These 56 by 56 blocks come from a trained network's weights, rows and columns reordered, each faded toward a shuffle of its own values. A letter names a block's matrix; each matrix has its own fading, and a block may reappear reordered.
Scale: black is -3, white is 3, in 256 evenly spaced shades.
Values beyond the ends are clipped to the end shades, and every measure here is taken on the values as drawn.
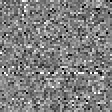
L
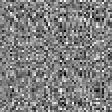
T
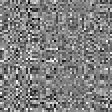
T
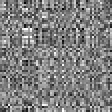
T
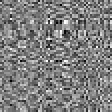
T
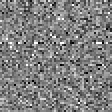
L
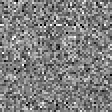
L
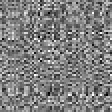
T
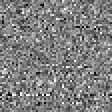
L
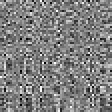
T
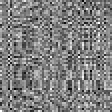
T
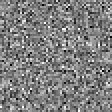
L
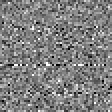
L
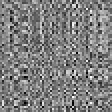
T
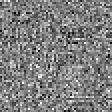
L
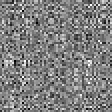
T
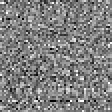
L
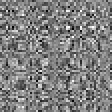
T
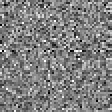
L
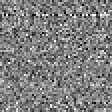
L
